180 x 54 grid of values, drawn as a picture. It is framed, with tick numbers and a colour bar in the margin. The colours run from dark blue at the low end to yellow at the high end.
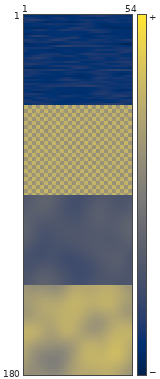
The table splits into 4 rows of 1 panel. Panel 1,1: very low, streaked across, faint in contrast. Panel 2,1: high, checkered. Panel 3,1: low, smooth, faint in contrast. Panel 4,1: high, smooth.
